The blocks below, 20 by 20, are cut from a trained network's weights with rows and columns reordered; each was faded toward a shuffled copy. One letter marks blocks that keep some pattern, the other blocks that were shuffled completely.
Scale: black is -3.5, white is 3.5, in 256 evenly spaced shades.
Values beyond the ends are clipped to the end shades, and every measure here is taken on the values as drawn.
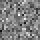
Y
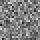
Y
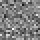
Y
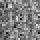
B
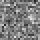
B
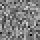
Y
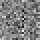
B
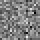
B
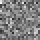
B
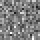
Y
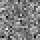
Y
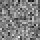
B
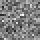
Y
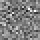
B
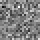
B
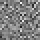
B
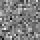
Y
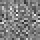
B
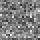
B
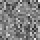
B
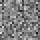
B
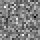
Y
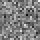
Y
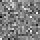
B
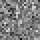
Y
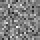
Y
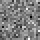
Y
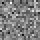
Y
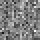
B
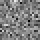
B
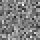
Y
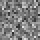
B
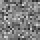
Y
